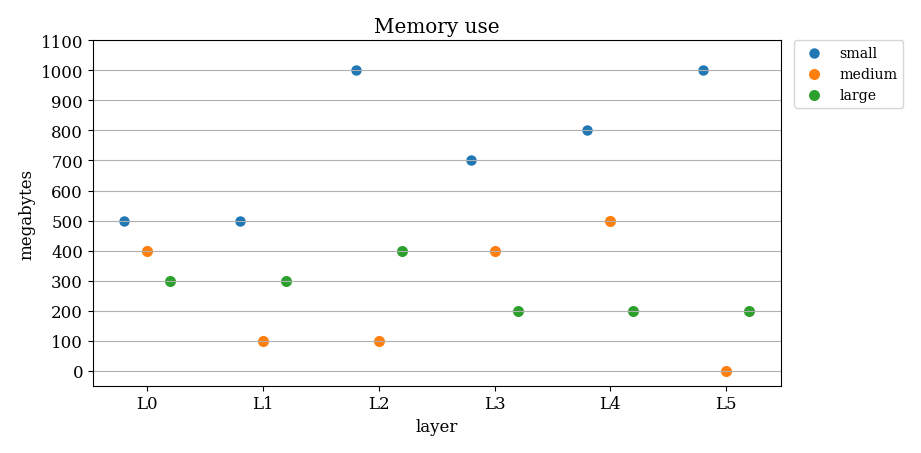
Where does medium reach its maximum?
L4
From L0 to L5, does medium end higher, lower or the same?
lower
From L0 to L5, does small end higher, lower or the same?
higher
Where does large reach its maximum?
L2
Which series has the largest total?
small
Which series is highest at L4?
small
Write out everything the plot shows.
Title: Memory use
x-axis: layer, ticks L0 L1 L2 L3 L4 L5
y-axis: megabytes, ticks 0 100 200 300 400 500 600 700 800 900 1000 1100
Legend: small, medium, large
Values:
small: 500 500 1000 700 800 1000
medium: 400 100 100 400 500 0
large: 300 300 400 200 200 200
